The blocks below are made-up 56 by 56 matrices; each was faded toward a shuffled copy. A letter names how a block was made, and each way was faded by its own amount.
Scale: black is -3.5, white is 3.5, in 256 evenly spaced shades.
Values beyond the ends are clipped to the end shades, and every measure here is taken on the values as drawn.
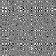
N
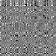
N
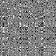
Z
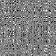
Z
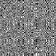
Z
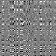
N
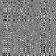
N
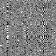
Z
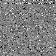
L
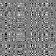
N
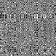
Z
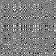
N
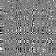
N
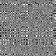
N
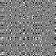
N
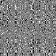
Z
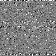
L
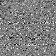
L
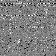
L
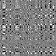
N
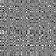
N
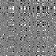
N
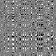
N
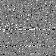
L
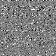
L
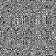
Z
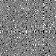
Z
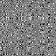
Z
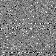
L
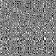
Z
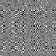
N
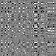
N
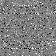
L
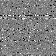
L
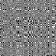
N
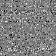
L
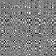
N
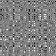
N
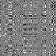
N
